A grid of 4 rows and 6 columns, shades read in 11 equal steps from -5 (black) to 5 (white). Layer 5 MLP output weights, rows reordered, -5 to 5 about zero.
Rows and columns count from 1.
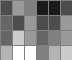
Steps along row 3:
up down down up up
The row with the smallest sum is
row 1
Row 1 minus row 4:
-4 -4 -5 -4 -6 -5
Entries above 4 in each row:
0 0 0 2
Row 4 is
2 5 5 0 2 3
